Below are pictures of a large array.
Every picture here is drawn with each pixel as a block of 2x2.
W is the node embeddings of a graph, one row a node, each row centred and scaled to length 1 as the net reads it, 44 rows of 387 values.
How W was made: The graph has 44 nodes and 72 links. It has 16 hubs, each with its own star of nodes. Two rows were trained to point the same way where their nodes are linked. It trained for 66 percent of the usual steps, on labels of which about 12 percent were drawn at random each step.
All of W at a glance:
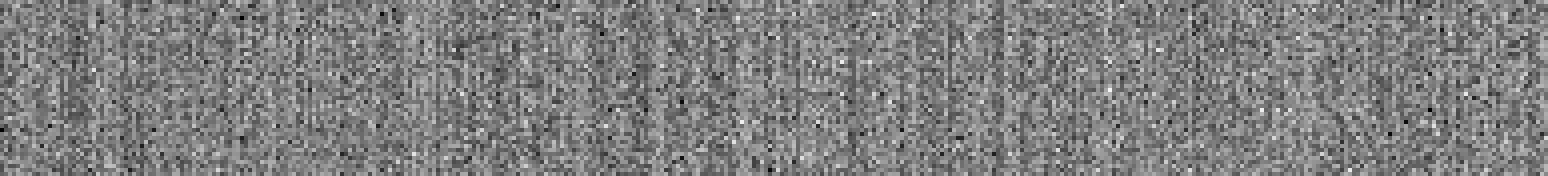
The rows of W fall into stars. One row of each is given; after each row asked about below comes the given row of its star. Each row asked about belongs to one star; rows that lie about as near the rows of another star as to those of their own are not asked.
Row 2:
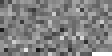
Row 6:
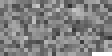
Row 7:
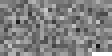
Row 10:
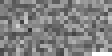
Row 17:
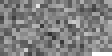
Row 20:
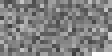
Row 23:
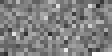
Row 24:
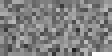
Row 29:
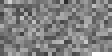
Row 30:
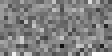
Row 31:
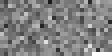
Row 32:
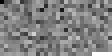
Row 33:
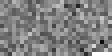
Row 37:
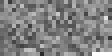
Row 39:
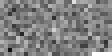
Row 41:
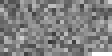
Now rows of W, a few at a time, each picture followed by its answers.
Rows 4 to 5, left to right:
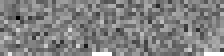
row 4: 41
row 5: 17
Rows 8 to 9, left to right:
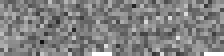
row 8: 20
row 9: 24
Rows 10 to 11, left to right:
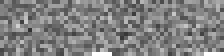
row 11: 31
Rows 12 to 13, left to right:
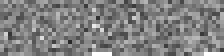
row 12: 32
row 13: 30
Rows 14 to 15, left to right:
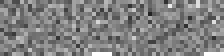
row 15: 29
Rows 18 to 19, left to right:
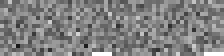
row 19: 37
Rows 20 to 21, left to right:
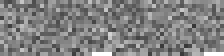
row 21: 32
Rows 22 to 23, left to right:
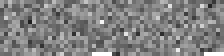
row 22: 6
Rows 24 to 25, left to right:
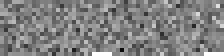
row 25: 30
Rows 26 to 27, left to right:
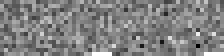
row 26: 41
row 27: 10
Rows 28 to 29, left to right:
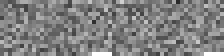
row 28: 2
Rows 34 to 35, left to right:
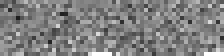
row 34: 2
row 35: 10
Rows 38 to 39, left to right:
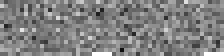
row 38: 7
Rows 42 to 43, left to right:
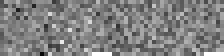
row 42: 29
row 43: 23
